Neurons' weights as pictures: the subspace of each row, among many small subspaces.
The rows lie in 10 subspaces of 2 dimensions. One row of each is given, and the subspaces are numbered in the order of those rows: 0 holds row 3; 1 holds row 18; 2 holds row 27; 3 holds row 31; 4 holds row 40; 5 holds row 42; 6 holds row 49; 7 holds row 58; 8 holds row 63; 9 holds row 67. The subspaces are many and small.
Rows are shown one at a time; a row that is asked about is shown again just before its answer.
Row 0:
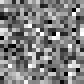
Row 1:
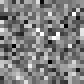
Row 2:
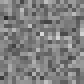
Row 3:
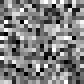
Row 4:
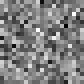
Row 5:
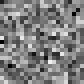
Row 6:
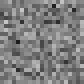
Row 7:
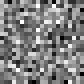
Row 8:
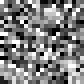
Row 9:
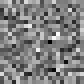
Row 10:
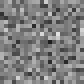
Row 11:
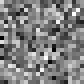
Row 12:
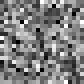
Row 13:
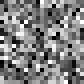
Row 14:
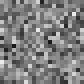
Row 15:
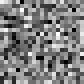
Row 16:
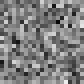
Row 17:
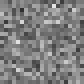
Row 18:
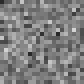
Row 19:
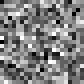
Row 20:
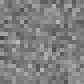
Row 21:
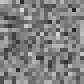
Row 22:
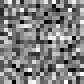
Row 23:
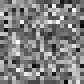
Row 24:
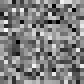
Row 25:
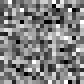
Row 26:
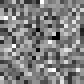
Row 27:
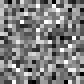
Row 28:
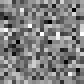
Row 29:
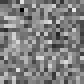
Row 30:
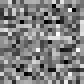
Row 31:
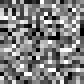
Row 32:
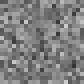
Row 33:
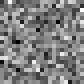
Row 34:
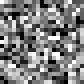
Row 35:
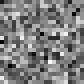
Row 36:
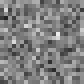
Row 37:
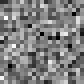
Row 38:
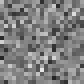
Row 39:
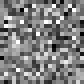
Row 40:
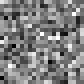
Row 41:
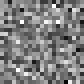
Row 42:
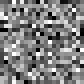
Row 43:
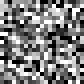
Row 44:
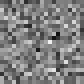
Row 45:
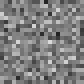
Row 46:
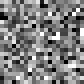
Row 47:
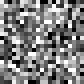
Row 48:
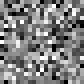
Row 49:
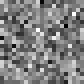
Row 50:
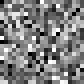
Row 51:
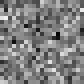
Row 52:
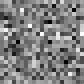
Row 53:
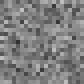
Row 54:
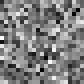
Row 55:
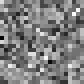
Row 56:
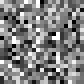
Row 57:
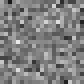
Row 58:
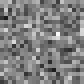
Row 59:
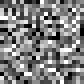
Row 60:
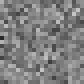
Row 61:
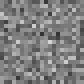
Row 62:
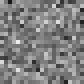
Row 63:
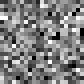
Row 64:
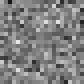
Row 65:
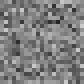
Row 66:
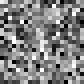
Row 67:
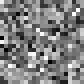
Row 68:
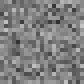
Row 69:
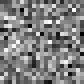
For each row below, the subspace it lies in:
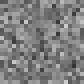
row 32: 8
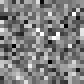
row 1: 6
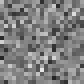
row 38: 1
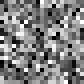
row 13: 6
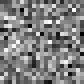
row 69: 9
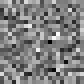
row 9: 2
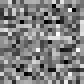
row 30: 3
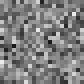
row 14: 5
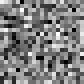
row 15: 1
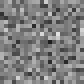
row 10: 8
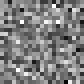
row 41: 3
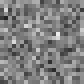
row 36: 7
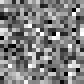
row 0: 0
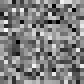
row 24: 5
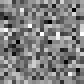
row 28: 0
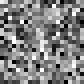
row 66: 8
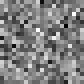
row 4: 6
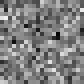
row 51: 7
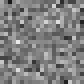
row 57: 7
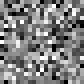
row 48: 1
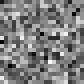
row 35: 4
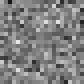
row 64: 7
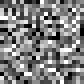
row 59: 3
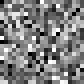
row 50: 1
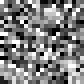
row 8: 0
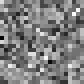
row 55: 9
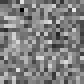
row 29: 1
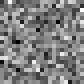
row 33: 7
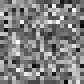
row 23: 5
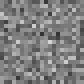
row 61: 8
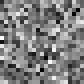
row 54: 9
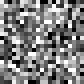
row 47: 2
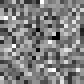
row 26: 3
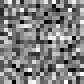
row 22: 2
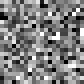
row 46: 8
